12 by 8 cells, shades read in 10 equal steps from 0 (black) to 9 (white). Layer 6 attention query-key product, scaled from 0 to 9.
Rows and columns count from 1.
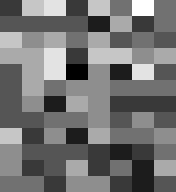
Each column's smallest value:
2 2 1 0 1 1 1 2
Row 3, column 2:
5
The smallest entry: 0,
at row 5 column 4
